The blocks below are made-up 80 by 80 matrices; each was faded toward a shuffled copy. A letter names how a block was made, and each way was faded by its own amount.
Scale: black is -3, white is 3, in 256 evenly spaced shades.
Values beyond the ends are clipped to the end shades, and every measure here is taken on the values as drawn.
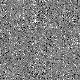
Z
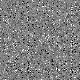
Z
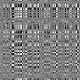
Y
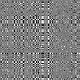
Y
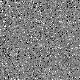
Z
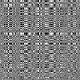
Y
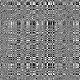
Y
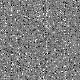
Z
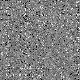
Z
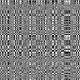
Y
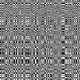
Y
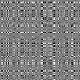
Y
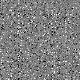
Z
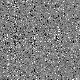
Z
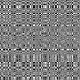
Y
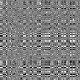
Y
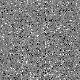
Z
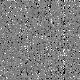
Z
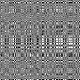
Y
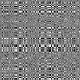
Y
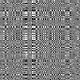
Y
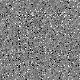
Z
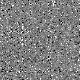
Z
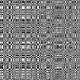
Y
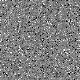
Z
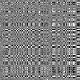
Y
